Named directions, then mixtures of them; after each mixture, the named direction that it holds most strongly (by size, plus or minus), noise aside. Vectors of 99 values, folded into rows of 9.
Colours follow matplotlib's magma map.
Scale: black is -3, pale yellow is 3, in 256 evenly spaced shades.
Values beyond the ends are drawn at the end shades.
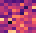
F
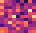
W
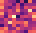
W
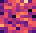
W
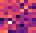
F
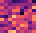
F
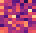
W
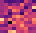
F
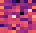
W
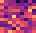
W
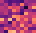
F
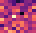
F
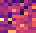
F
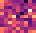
W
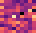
W
